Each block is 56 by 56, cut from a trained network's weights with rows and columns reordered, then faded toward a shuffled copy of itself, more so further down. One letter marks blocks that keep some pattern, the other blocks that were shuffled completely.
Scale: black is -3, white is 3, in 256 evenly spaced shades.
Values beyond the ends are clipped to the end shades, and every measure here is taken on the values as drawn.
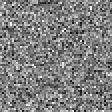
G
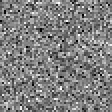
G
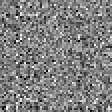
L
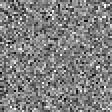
G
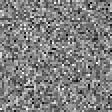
G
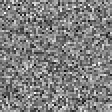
G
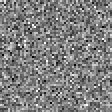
G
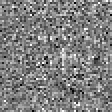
L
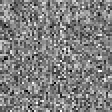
L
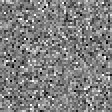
G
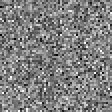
G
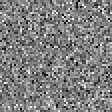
G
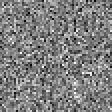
L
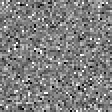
G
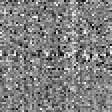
L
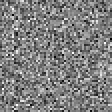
L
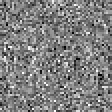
L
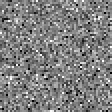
G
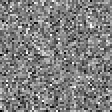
L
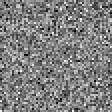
G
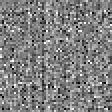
L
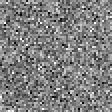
G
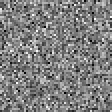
G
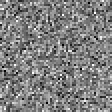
G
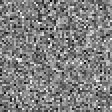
G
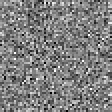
L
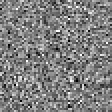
L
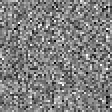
L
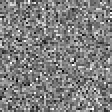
G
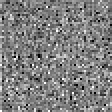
L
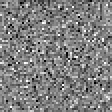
G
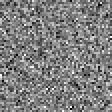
G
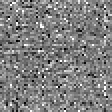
L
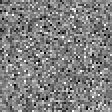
G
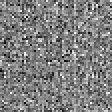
L
